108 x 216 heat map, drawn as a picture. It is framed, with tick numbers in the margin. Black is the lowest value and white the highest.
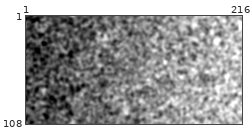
Histogram: bell-shaped. Grain: blotchy. Slope: up to the right. Stripes: none.
